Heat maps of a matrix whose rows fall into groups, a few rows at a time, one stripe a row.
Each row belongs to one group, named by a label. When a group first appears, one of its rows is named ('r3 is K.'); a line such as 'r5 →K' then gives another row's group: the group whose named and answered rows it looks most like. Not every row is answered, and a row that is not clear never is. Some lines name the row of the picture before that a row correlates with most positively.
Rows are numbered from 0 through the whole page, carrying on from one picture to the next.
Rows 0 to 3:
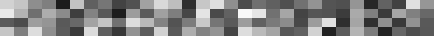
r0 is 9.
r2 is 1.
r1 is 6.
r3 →6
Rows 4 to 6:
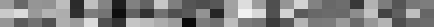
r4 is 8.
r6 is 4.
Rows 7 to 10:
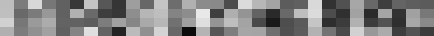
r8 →9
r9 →9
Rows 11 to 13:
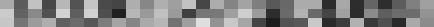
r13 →9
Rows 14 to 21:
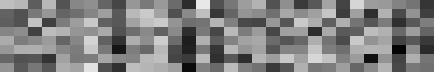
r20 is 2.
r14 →6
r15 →1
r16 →4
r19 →8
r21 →4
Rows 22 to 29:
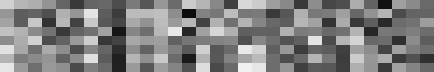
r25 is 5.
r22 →6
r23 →4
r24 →4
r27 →6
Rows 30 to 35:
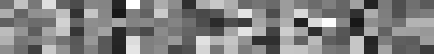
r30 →5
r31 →8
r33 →8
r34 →5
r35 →5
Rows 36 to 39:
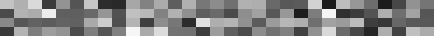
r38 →5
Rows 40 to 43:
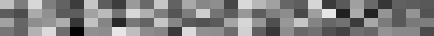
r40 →6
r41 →1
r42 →8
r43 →1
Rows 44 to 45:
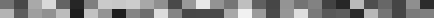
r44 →1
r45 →8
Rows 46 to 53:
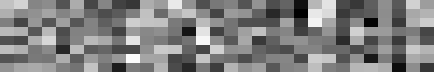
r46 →9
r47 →9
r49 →6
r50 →1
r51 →9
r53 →8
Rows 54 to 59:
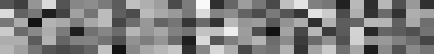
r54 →1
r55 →9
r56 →8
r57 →5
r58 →6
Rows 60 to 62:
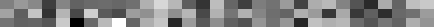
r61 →4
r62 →2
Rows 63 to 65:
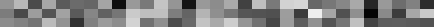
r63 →5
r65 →5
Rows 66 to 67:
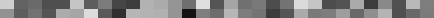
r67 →4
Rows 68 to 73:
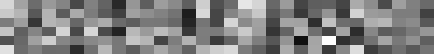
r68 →6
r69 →6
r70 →8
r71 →4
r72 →1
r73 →5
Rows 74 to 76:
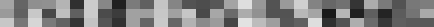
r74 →8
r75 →4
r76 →6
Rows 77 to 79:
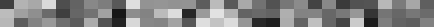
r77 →1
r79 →5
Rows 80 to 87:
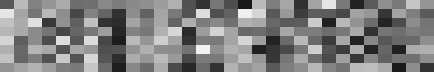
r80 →2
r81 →6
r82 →4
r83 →5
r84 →4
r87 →8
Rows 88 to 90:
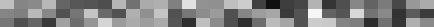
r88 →9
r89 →6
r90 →2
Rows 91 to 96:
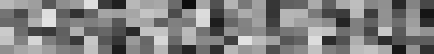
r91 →4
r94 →9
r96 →8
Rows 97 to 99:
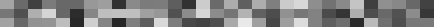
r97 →5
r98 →1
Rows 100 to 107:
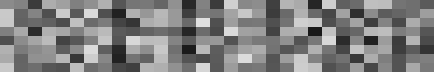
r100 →8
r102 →9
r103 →8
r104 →1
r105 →6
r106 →8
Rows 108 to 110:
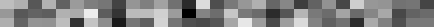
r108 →6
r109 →4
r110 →8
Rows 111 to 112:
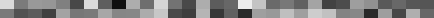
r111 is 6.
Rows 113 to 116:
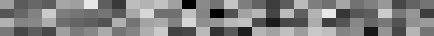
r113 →4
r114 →1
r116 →2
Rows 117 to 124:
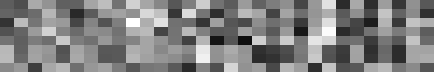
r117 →1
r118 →1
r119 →2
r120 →1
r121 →2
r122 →9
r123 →9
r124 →8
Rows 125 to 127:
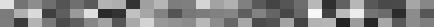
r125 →9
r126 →4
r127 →1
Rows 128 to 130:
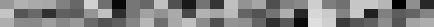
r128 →8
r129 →5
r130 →9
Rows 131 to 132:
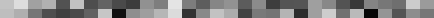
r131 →9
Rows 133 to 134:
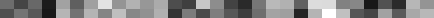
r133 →2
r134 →2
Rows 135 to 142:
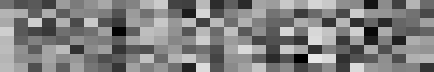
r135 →2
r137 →4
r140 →8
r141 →9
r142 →6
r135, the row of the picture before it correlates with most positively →133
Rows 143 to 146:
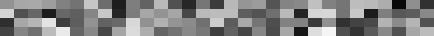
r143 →8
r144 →5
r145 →1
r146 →2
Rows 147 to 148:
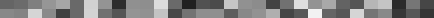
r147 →8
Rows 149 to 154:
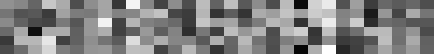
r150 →2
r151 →5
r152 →8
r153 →1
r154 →1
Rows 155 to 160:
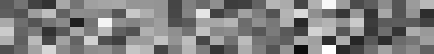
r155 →2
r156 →1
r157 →5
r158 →9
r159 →4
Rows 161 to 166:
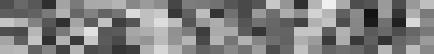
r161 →2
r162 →2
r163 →9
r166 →9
